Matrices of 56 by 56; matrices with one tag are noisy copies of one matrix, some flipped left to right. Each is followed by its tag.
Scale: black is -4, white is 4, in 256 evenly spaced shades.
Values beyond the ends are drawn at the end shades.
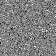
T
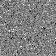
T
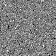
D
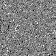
D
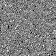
D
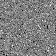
D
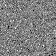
D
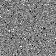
T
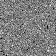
D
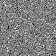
D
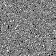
D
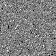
D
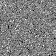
D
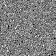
D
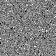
T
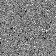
T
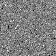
D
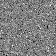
D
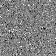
T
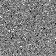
T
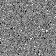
T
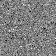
T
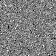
D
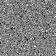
T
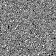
D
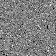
D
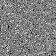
D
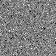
T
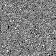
D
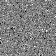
T
